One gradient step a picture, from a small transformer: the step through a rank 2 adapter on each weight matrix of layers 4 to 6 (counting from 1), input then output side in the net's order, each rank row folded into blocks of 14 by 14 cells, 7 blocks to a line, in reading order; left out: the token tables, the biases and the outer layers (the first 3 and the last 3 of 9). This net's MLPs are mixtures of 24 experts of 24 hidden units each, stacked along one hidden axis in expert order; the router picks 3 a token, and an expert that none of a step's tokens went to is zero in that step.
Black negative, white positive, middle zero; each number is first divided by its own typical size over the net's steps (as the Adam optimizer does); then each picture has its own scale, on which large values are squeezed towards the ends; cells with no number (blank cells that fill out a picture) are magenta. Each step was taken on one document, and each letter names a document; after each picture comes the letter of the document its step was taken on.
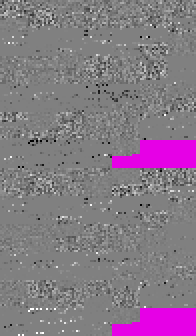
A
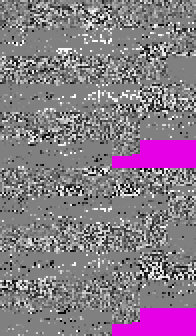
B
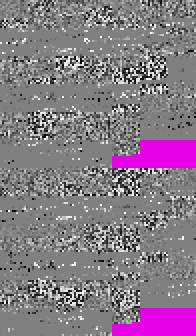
B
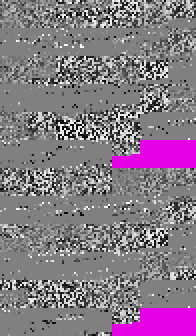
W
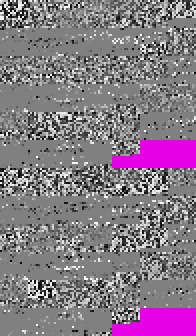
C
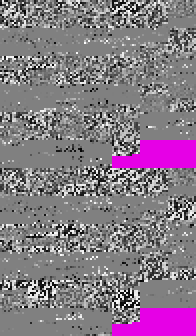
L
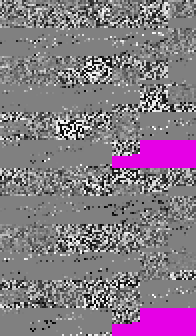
W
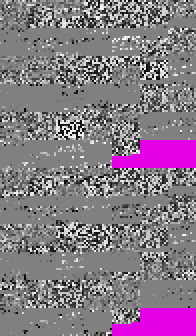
C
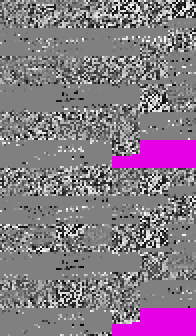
C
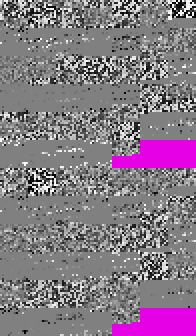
C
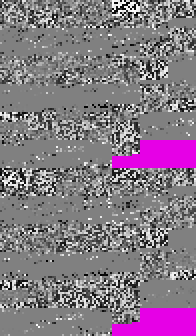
W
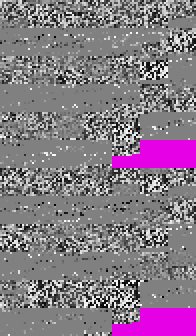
W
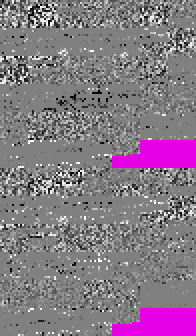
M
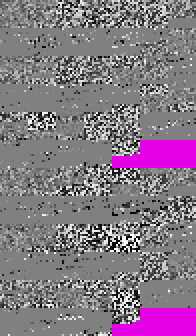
W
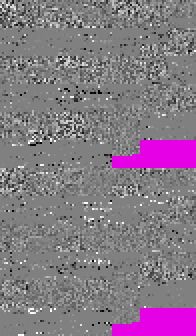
M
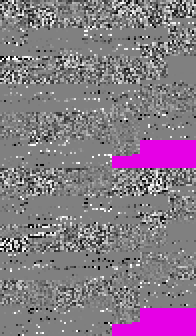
A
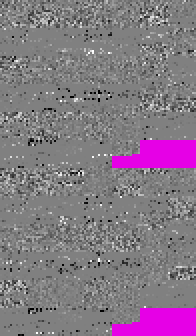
M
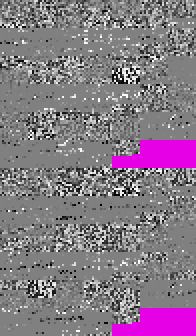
B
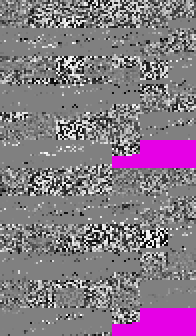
W
